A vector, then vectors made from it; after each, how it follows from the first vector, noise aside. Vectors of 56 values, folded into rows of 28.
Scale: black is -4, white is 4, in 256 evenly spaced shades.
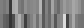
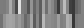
reversed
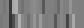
partly zeroed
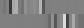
partly zeroed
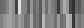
reversed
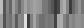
wrapped around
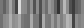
reversed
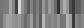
reversed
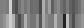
negated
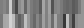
negated
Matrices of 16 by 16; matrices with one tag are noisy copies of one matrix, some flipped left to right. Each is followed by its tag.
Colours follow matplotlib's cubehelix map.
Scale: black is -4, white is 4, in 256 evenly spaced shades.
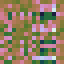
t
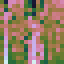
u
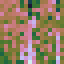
u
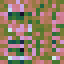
t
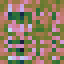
t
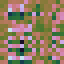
t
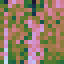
u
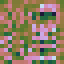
t
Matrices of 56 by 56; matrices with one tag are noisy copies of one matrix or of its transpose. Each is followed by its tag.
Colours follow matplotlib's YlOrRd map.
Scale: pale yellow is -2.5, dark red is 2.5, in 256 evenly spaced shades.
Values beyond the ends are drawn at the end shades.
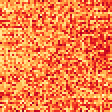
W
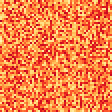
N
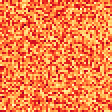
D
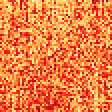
W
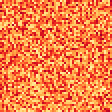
D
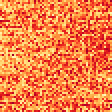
W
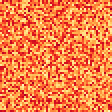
D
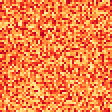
D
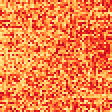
W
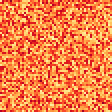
D
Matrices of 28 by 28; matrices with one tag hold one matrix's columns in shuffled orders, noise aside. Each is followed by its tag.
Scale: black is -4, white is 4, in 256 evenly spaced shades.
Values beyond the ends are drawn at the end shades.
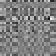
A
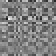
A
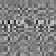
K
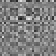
A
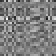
A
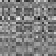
A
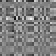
A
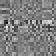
K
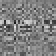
K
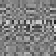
K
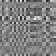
A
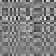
A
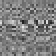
K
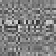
K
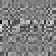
K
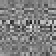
K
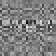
K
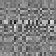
K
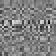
K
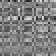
A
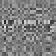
K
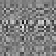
K
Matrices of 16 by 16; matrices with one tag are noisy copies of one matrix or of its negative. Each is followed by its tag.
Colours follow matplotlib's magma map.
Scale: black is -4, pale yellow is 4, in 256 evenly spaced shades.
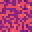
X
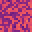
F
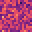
X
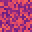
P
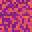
F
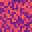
P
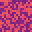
P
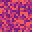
P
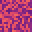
F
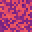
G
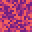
G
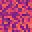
F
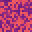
P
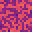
X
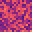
G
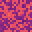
G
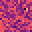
G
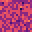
P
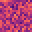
P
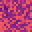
G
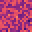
X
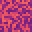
F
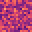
X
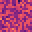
X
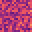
F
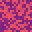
G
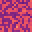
F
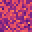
G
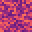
G
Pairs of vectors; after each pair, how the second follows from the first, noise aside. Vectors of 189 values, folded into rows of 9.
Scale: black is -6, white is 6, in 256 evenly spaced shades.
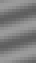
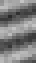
scaled up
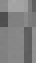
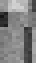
scaled up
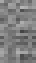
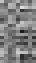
scaled up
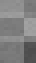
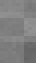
shrunk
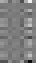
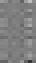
shrunk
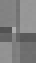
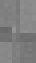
shrunk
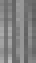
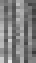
scaled up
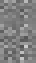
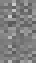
reversed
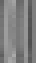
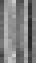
scaled up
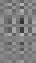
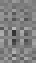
reversed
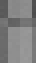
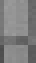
reversed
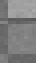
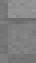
shrunk
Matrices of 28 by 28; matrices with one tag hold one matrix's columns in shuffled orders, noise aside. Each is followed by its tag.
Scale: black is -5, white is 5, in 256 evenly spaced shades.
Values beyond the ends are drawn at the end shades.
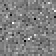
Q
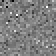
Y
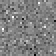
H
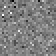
Y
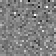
Y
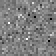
Q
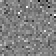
Y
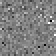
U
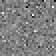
Y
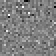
Y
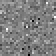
H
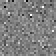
Y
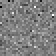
Y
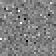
Q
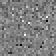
U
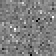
H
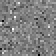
H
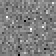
H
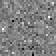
H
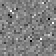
Q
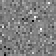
H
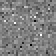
U
